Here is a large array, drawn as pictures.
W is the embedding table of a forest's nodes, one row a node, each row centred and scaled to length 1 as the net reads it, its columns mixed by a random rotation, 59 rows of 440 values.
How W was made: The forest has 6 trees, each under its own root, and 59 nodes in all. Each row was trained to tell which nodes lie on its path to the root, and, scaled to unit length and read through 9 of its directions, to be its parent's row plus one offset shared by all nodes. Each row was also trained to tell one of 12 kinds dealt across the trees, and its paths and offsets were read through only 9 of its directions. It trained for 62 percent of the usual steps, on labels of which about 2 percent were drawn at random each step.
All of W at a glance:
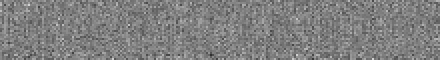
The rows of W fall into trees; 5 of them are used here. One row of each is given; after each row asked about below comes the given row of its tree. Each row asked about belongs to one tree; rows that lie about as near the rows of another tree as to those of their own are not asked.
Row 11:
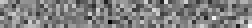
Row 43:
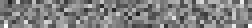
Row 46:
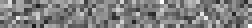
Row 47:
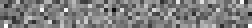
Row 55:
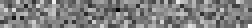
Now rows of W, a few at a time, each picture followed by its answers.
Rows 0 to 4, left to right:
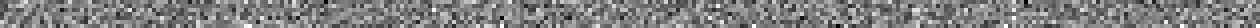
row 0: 11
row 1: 43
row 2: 46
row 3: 47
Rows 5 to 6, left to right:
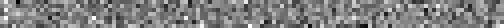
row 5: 11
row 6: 47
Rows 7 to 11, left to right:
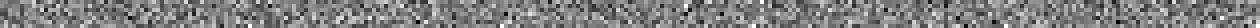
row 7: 11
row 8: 47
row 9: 11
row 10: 47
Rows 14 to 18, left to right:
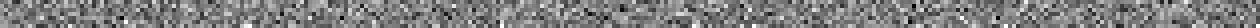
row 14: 11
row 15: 46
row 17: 46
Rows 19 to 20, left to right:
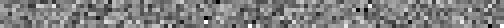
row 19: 55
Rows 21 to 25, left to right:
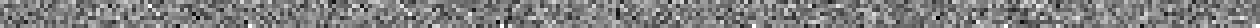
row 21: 47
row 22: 47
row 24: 43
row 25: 47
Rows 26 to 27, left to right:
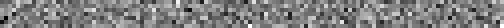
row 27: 43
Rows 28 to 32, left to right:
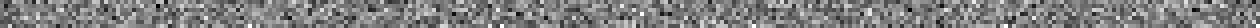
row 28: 46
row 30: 46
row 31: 43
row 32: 46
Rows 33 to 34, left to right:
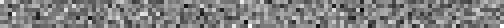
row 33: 43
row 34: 11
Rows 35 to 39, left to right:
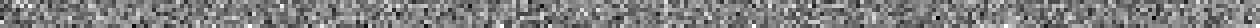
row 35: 47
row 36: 47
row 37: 46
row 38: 43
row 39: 43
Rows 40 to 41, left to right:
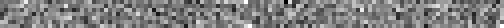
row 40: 11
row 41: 46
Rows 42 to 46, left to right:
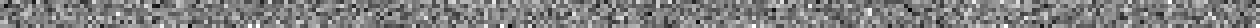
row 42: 47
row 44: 11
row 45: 43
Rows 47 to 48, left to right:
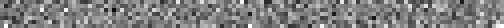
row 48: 11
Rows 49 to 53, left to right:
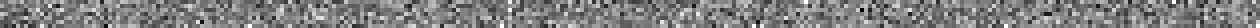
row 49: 46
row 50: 47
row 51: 43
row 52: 46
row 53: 11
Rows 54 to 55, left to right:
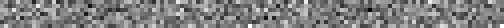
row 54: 55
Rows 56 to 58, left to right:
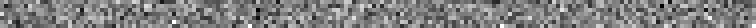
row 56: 47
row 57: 46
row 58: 46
